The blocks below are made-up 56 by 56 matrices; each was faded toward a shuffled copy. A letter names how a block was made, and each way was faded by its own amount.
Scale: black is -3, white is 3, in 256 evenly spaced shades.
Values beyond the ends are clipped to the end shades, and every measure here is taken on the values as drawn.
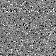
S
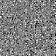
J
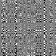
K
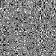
J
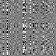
K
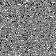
S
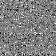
S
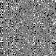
J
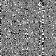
J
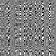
K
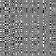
K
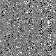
J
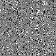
J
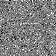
S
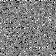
S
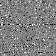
S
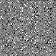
J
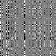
K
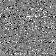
S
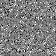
S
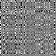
K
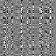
K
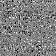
S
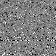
S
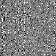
J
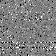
S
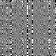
K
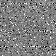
S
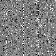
J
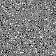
S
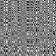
K
